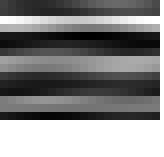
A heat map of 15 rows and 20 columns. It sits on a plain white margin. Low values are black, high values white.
Grain: streaks across. Ninth with the highest average: top right. Stripes: horizontal, repeating 3 times.
